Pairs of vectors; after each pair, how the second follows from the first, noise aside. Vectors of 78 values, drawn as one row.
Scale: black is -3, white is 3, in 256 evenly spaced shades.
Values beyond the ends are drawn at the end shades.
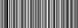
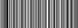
copied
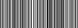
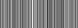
shrunk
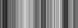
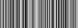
shuffled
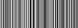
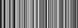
shuffled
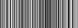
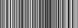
copied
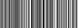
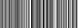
copied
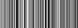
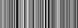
copied
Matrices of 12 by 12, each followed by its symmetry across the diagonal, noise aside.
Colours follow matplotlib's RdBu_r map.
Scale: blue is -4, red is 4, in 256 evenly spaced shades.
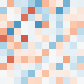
antisymmetric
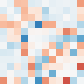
symmetric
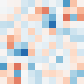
symmetric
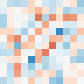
symmetric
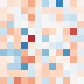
neither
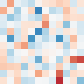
symmetric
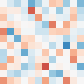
antisymmetric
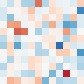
neither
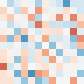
antisymmetric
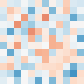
symmetric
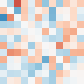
antisymmetric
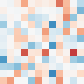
antisymmetric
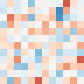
neither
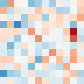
neither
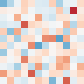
neither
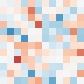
antisymmetric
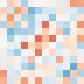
symmetric
